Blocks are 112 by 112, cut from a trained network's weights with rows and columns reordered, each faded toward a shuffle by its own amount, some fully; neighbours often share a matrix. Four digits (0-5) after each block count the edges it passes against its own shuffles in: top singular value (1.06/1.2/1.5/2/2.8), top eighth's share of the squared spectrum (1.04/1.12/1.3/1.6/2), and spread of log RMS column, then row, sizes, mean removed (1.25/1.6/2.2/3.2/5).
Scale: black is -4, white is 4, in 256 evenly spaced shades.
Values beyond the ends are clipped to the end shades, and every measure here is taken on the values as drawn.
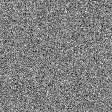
0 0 0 0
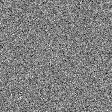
0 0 0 0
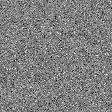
2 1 0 0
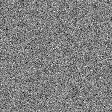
1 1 0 0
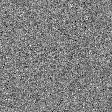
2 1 0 0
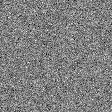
0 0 0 0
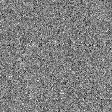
2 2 0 1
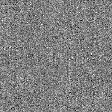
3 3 1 2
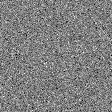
0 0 0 0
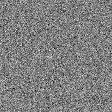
2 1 0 0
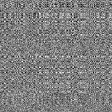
5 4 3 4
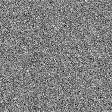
0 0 0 0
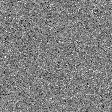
1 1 0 0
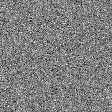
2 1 0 0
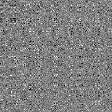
4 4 3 3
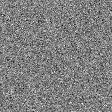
2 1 0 0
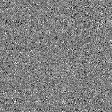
3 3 1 2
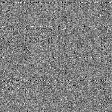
3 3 1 2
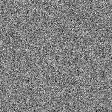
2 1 0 0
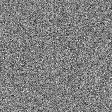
2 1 0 0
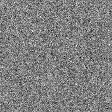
2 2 0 1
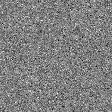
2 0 0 0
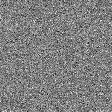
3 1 0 0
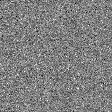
2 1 0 0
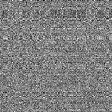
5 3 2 3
